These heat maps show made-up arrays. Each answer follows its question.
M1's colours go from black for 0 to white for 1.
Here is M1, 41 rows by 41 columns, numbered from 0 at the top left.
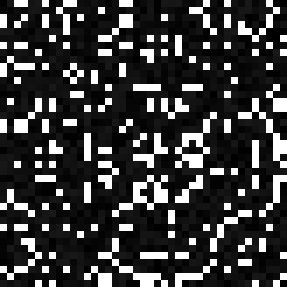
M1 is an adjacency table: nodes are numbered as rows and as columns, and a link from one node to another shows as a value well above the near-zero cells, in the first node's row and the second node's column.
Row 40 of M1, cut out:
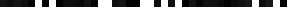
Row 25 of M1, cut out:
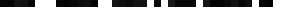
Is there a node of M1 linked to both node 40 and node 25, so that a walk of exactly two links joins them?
yes
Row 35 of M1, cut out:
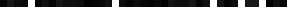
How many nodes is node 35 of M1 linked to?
5
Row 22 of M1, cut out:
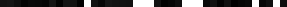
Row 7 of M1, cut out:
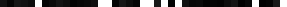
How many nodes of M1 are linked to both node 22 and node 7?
3
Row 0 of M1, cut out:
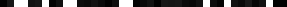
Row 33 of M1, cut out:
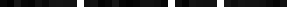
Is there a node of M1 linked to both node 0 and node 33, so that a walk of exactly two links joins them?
no
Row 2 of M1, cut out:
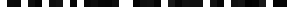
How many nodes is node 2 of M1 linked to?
11
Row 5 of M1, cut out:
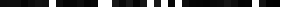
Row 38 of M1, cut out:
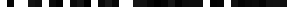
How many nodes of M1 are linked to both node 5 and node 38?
0
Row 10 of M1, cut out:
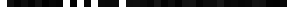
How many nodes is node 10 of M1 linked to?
5
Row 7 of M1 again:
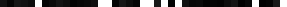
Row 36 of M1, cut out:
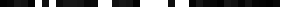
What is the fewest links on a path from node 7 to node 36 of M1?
1
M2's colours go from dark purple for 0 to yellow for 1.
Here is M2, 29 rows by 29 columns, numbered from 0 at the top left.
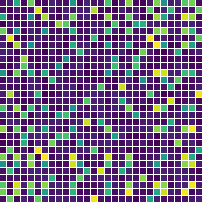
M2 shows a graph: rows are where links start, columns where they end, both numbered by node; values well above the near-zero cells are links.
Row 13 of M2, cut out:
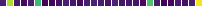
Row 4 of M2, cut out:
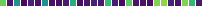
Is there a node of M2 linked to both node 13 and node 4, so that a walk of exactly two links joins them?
no
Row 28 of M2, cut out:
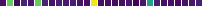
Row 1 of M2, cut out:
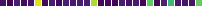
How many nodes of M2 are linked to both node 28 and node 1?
3
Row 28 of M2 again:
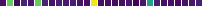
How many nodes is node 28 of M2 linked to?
4
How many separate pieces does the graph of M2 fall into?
2
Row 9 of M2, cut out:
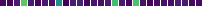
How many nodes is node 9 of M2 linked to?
4
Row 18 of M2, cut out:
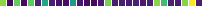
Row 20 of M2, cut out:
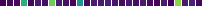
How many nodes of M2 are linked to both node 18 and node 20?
0
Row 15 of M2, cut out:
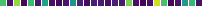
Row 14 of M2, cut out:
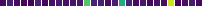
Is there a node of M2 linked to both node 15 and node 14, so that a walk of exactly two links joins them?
no
